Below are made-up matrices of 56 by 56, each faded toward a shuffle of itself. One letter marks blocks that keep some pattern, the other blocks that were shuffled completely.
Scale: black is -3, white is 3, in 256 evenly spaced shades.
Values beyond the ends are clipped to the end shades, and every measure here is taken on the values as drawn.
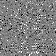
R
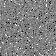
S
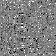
R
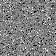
S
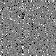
R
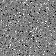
S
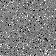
S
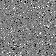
S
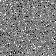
S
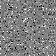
R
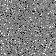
S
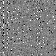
R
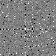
R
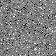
S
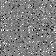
R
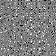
R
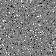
S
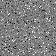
S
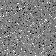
S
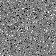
S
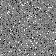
S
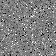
S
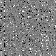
R
